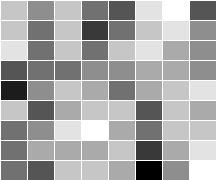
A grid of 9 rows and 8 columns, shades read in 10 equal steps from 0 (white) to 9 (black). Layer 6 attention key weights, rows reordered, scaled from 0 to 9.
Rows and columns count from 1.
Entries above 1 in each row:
6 7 6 8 7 8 6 7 7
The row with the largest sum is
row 4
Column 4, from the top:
5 7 5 4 3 2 0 3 2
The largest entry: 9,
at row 9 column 6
